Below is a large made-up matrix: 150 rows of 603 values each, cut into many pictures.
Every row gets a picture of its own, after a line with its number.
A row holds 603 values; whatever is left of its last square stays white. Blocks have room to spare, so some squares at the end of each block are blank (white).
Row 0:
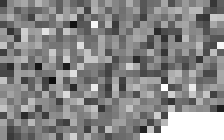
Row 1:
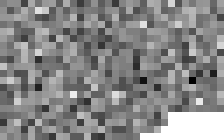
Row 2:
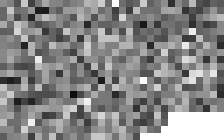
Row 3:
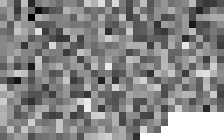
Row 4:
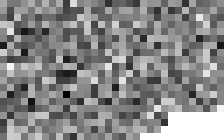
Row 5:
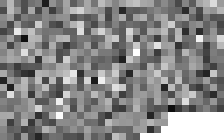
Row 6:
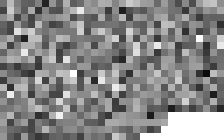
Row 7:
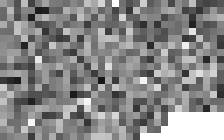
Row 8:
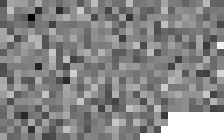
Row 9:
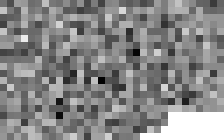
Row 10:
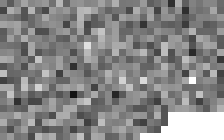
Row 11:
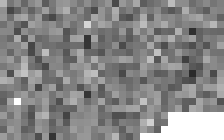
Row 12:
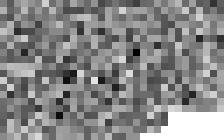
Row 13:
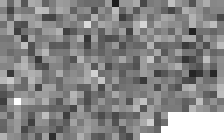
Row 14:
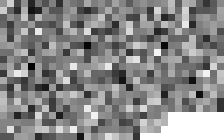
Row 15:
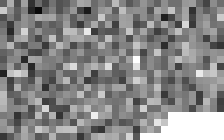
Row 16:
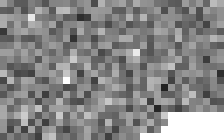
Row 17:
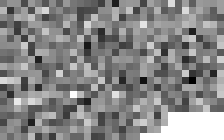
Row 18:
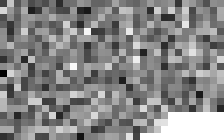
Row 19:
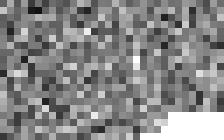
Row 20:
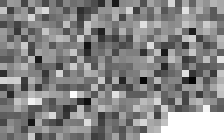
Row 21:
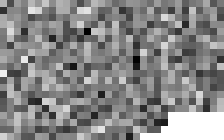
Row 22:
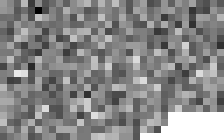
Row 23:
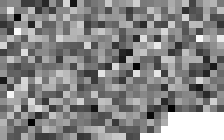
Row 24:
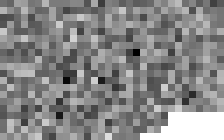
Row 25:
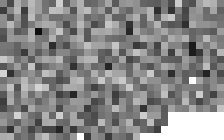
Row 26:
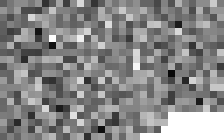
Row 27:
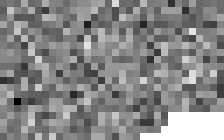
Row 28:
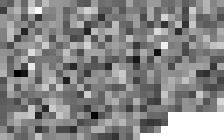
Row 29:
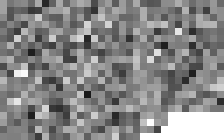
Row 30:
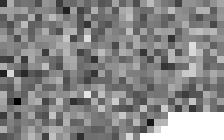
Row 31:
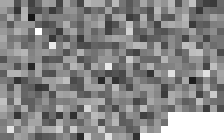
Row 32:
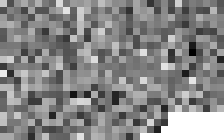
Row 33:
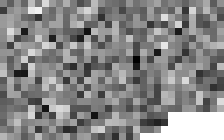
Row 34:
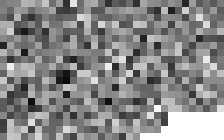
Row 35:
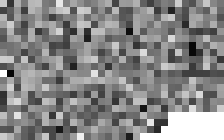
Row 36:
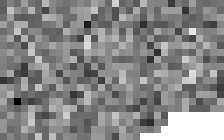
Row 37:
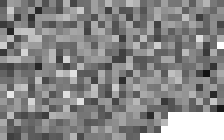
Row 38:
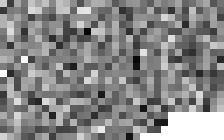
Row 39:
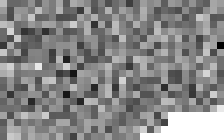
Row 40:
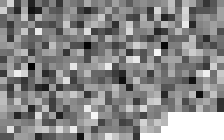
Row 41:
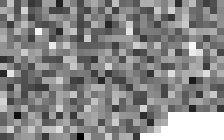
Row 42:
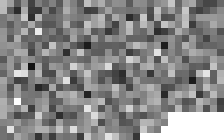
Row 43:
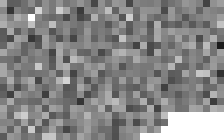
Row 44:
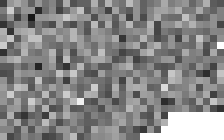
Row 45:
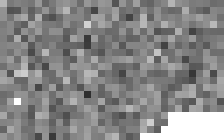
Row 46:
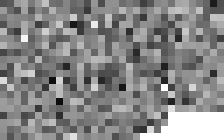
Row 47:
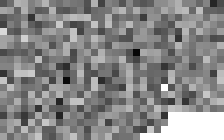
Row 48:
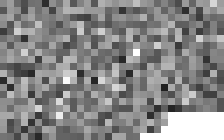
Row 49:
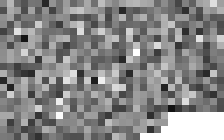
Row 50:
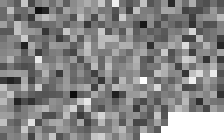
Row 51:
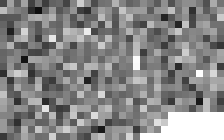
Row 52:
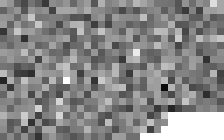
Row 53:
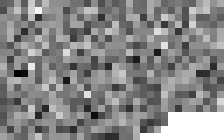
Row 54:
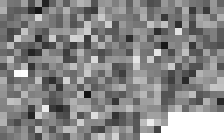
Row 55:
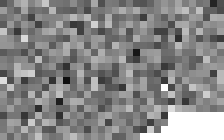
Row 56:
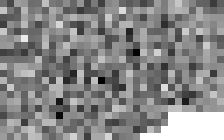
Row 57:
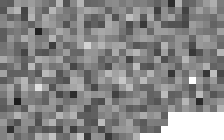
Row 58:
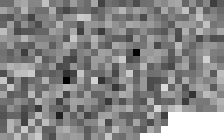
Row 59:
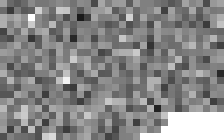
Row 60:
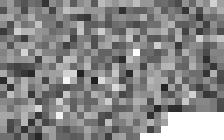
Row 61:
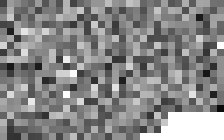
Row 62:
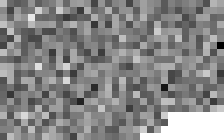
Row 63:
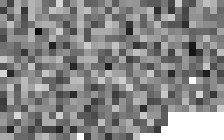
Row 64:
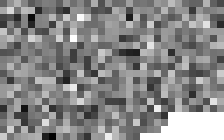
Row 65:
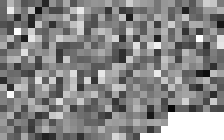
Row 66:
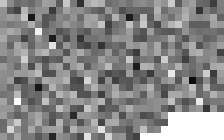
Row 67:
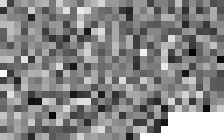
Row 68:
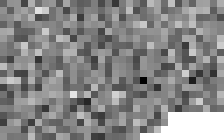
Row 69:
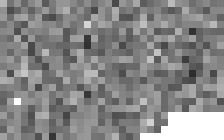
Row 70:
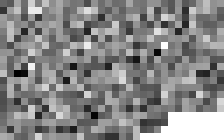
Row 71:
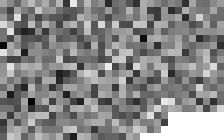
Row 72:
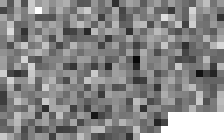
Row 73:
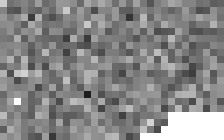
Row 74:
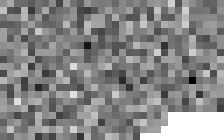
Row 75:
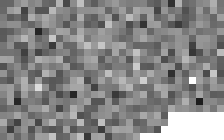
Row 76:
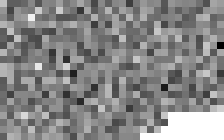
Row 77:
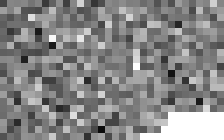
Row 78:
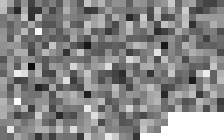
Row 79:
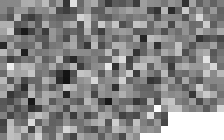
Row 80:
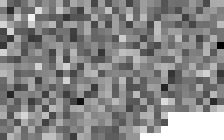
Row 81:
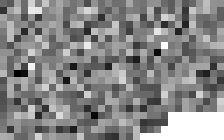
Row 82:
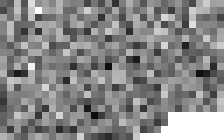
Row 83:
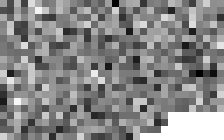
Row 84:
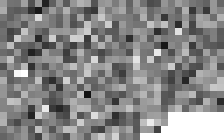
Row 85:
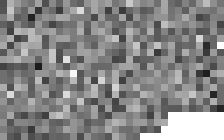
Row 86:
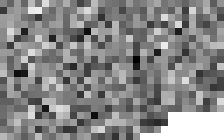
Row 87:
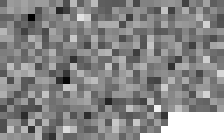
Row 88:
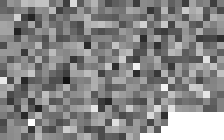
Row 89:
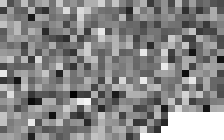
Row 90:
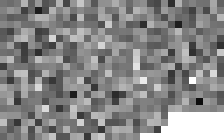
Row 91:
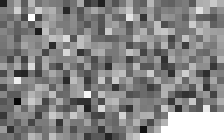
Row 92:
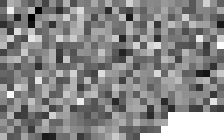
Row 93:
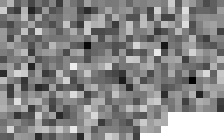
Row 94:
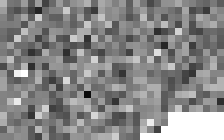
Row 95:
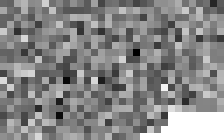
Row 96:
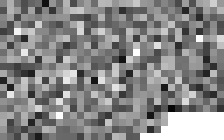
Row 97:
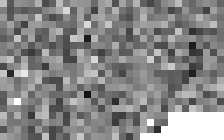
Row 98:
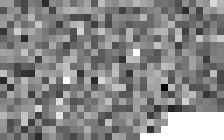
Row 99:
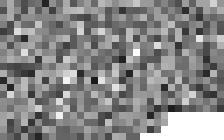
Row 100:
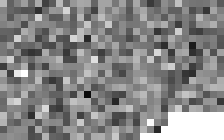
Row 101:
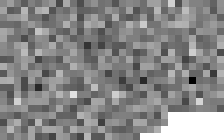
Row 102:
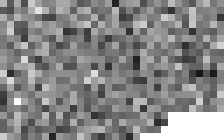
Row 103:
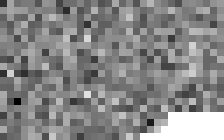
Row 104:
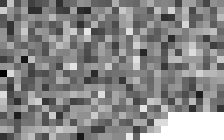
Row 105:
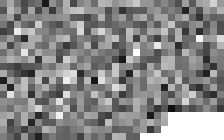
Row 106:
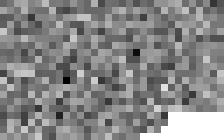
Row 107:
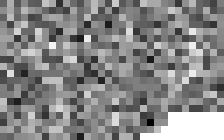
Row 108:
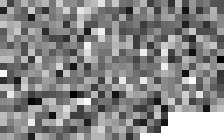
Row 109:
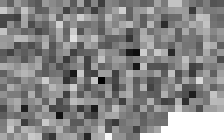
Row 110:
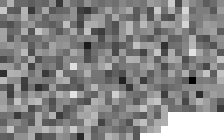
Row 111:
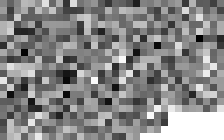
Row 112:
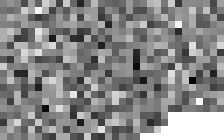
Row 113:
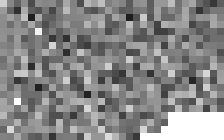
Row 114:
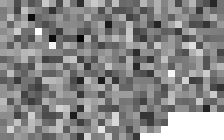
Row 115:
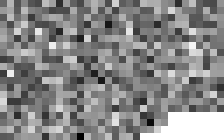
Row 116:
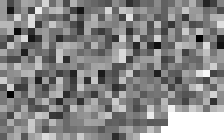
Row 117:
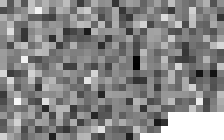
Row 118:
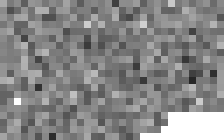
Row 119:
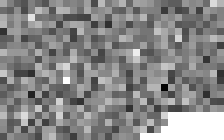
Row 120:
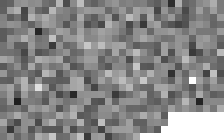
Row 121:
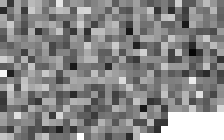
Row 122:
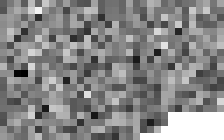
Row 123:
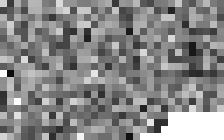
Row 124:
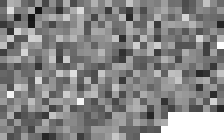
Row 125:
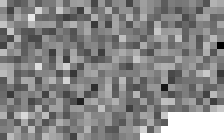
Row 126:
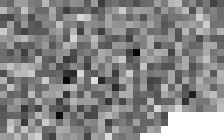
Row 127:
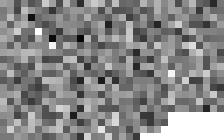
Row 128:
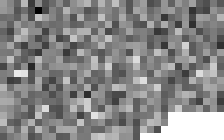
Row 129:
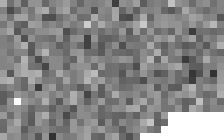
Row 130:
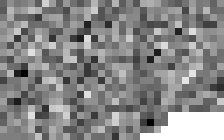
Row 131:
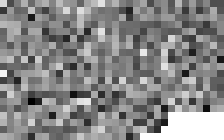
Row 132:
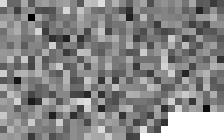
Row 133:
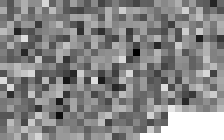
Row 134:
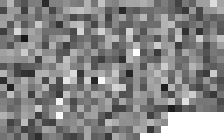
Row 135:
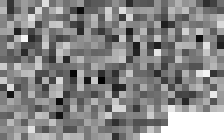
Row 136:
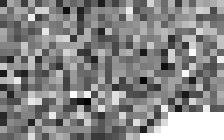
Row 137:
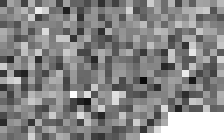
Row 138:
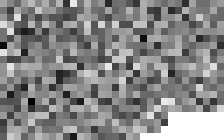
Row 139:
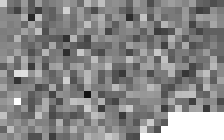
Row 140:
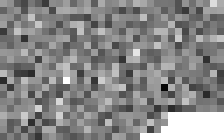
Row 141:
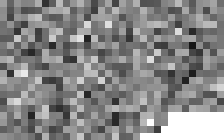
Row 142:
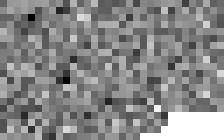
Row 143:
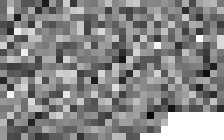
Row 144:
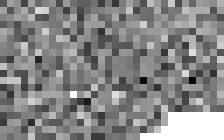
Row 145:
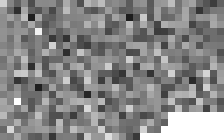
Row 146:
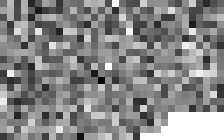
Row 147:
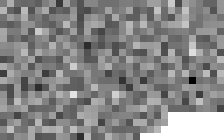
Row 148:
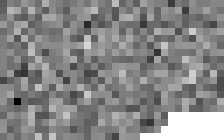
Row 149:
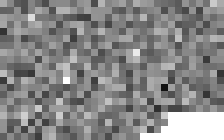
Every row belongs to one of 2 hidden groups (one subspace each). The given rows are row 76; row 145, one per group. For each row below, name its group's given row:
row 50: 145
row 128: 145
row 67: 145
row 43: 76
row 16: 76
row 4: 76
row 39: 76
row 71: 76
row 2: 145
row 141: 145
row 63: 145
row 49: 76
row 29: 145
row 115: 145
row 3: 145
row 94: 145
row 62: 76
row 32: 145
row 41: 145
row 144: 145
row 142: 76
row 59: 76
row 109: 76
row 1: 145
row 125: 76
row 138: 76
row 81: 145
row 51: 145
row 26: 145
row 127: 145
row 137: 145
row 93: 145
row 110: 145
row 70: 145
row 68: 145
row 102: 145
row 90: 145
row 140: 76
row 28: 145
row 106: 76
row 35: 145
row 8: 76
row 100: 145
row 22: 145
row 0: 76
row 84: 145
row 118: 145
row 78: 145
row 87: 76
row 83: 145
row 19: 145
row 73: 145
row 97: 145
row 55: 76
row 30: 145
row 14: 145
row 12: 76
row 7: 145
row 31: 145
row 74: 145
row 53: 145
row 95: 76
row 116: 76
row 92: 76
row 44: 76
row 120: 145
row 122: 145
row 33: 145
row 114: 145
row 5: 76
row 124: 76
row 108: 145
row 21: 145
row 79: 76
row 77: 145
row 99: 76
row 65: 76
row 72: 145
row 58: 76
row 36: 145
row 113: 145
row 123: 145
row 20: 145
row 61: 76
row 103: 145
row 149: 76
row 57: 145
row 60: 76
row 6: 76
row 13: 145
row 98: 76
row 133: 76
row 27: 145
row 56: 76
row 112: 145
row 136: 145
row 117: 145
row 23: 76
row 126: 76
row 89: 145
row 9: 76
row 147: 145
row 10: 145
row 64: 76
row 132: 145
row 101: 145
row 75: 145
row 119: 76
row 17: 145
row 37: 76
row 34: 76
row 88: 76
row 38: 145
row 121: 145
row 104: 145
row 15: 145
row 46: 76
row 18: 145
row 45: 145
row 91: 145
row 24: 76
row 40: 145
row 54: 145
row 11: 145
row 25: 145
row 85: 76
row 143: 76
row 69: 145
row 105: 76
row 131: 145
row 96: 76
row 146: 145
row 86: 145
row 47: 76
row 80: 76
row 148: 145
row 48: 76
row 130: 145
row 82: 145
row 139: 145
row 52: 76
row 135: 76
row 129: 145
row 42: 145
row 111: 76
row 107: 145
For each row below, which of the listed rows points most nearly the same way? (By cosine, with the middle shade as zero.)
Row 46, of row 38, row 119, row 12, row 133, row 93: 133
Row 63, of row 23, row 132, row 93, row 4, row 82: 82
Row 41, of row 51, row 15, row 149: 15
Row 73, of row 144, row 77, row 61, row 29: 29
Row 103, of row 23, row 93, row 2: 2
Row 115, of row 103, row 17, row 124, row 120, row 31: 31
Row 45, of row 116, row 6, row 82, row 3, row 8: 3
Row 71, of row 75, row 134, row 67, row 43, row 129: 43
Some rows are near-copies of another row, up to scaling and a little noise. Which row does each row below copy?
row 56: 9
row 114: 127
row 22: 128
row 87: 142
